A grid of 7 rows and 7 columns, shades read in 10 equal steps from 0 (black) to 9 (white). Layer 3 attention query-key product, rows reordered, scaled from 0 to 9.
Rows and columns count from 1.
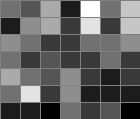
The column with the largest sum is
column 5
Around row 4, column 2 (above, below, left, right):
4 4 4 3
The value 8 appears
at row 2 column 5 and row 6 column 2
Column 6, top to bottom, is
4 2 4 4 1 1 3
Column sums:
25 27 22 21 28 19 24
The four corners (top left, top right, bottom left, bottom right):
4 7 1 0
